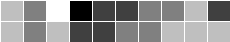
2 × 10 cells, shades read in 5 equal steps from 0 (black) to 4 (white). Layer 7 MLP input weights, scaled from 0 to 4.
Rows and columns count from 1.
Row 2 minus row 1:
0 0 -1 1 0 1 0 1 0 2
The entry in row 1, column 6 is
1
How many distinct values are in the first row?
5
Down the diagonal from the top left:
3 2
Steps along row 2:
down up down same up same up same same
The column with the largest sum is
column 3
